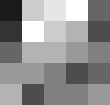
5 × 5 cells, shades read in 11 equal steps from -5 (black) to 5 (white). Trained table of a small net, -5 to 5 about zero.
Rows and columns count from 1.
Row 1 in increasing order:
-4 -1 3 4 5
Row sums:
7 5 4 -1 1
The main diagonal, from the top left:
-4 5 2 -2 1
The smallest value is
-4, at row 1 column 1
